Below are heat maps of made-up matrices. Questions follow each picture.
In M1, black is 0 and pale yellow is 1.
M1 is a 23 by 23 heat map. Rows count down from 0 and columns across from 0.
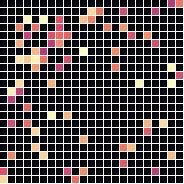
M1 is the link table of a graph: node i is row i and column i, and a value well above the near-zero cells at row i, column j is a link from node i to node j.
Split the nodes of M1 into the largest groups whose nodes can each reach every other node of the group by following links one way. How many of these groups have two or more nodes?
1
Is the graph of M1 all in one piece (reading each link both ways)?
yes
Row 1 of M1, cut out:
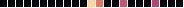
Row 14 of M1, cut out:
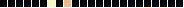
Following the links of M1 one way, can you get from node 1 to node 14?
yes
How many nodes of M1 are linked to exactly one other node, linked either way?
5
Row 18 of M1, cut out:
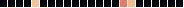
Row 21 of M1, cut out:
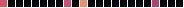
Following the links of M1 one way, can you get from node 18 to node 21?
yes
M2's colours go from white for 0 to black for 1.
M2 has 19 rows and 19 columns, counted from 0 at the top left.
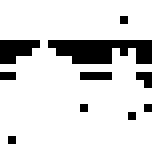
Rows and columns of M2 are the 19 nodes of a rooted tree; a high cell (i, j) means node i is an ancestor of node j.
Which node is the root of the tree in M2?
5
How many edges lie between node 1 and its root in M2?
5
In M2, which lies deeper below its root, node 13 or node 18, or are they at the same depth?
node 18
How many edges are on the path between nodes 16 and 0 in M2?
6
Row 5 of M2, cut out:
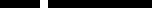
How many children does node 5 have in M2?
3
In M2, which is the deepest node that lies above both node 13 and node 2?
6
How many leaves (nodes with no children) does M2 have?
10
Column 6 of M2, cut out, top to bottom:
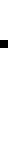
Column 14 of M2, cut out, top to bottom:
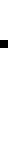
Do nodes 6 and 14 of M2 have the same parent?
yes
